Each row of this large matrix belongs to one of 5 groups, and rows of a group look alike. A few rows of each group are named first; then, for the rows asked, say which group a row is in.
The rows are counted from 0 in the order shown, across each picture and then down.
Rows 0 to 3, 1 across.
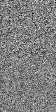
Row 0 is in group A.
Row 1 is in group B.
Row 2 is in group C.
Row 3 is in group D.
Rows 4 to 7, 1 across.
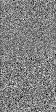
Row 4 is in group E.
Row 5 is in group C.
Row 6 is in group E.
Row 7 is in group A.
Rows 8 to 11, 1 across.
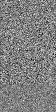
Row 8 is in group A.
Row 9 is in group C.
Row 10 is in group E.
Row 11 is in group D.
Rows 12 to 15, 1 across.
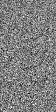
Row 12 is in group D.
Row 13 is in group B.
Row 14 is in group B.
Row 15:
D
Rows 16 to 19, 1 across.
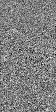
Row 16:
C
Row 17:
C
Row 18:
E
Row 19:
B
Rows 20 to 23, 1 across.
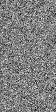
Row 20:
D
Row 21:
D
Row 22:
A
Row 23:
B
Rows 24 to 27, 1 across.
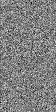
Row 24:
E
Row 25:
A
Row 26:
D
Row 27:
E
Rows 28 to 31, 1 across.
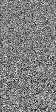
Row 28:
A
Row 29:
A
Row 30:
B
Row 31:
B
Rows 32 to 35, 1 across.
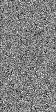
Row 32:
A
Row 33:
E
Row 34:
D
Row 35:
A
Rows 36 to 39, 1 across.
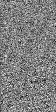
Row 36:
C
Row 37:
D
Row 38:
B
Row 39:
A
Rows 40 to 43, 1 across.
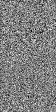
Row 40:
C
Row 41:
E
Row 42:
C
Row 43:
D
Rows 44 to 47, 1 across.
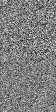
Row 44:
B
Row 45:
A
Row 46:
E
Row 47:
D
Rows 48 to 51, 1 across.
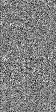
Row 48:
E
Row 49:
D
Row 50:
E
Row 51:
E
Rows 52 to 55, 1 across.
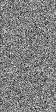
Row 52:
A
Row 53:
E
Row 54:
B
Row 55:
A
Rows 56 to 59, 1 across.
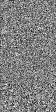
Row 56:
A
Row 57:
E
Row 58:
C
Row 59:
B
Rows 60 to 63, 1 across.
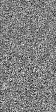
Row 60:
D
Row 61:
D
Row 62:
D
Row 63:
E
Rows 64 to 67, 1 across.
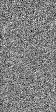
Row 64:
D
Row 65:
E
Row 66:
C
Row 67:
A
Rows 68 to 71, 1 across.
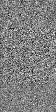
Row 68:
D
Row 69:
A
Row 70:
A
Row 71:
D
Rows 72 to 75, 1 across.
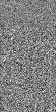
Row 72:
C
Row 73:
C
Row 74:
E
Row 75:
C
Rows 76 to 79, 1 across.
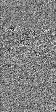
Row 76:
E
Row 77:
A
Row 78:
C
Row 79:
C
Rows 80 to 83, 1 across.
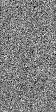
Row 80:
E
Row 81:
C
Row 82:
B
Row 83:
D
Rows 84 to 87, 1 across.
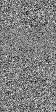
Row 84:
B
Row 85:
C
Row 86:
B
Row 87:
C
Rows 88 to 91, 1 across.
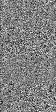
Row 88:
E
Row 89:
A
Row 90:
E
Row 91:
A
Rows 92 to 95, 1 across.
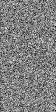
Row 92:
C
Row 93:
B
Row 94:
C
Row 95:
C
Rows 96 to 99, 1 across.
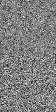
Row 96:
D
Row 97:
C
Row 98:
A
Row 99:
B
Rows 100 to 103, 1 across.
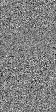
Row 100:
E
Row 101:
C
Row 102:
A
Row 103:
E
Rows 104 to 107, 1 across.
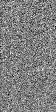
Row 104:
C
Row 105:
E
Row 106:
B
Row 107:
D
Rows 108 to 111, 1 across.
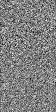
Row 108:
C
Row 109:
E
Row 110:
C
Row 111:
E
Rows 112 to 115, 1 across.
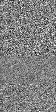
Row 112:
A
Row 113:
A
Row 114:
C
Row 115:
A
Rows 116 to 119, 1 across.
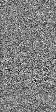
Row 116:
B
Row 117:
A
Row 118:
A
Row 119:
B
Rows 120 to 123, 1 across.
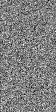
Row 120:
B
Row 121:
D
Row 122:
D
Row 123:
E
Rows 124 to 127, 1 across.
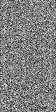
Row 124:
A
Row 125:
E
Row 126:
E
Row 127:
B
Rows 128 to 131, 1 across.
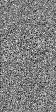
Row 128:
B
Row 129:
B
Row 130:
E
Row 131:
D
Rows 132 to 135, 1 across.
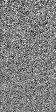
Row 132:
B
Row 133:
E
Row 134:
A
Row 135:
E
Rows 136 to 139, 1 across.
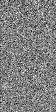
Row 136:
B
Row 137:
E
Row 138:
D
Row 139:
E
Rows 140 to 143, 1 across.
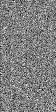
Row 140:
D
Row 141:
E
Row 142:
E
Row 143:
C
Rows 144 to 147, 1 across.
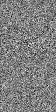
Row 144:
D
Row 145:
B
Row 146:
D
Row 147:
E
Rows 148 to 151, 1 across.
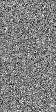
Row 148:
C
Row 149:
B
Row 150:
E
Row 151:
A
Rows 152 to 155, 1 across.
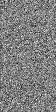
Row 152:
B
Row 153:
A
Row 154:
E
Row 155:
D
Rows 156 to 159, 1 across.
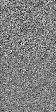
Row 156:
E
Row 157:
D
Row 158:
D
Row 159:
C
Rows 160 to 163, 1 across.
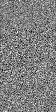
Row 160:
A
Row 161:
E
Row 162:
D
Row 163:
D
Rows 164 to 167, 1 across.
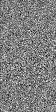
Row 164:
D
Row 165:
A
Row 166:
E
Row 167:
D
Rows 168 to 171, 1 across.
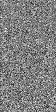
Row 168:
E
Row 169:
B
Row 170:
E
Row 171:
A
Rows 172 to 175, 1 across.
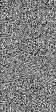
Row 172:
B
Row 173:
B
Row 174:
C
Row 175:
E
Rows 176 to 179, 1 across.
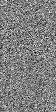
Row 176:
B
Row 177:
A
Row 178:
E
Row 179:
C
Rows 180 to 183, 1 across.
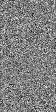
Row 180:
A
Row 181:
E
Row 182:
A
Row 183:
A
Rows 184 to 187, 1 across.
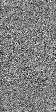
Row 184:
E
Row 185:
C
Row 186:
B
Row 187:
C
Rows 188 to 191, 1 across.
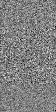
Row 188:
C
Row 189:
E
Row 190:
B
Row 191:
C
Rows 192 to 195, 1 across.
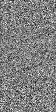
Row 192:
A
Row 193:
B
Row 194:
B
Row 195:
E
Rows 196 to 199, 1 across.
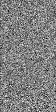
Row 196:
D
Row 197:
A
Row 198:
E
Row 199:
A
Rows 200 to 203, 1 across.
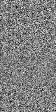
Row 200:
A
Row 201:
A
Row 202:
D
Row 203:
C
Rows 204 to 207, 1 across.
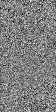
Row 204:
C
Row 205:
D
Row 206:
C
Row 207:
B
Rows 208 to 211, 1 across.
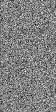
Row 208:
A
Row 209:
D
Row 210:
A
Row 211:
A
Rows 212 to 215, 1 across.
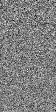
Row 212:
B
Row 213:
A
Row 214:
D
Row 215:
C
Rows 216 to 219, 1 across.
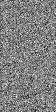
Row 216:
A
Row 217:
A
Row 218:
C
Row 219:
B
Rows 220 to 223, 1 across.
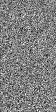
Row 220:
D
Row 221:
D
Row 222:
E
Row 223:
A
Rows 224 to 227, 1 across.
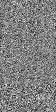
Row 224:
C
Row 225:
E
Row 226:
C
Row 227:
B
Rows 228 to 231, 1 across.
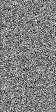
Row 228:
C
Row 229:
A
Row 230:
B
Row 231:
E
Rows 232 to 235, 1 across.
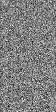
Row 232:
E
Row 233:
A
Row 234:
A
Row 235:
A
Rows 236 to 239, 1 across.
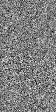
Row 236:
D
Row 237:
B
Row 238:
A
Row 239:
B
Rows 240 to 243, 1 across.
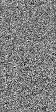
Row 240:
E
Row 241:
C
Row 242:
B
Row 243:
B
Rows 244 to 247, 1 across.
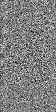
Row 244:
A
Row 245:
E
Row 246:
A
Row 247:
A
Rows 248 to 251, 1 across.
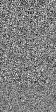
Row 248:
D
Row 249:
D
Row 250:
B
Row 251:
D
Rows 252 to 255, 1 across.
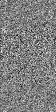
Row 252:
B
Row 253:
E
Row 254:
A
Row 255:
D
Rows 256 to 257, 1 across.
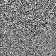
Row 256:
B
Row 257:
E
